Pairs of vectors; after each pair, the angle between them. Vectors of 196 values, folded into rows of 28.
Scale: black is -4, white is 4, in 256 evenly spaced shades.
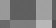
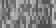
partly opposed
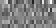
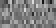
nearly opposite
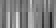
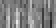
nearly parallel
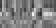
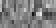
nearly opposite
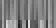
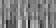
nearly opposite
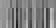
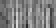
nearly opposite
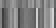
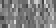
partly aligned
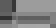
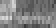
nearly opposite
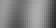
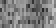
partly opposed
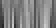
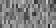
orthogonal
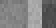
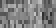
partly aligned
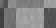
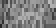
partly aligned
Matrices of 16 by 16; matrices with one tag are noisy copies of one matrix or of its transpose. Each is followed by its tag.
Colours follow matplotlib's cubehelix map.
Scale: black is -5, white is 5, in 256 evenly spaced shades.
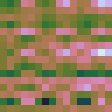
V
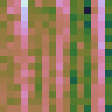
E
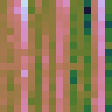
E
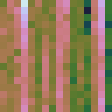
E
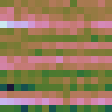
E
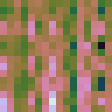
V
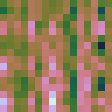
V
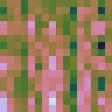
V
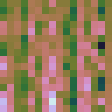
V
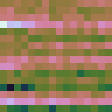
E
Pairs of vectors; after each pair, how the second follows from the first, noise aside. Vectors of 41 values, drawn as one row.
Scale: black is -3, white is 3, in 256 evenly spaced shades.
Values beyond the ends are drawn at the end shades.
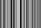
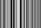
copied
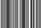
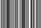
copied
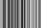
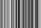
reversed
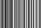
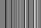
partly zeroed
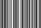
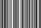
copied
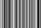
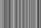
shrunk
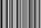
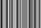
copied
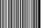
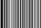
reversed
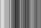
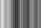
copied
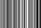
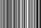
copied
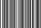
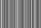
shrunk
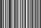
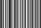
copied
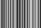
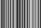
copied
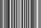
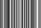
copied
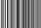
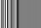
partly zeroed
